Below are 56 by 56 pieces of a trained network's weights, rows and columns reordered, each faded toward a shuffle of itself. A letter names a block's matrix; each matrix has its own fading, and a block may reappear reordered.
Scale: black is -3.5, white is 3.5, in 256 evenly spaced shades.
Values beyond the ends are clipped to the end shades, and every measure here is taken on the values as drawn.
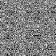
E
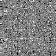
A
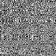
E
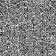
A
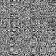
E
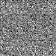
A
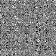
A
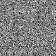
A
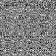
E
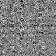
A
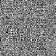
E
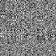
E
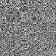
E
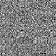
E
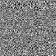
E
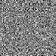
E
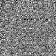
E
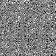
A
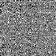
A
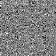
A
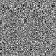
E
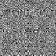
E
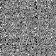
A
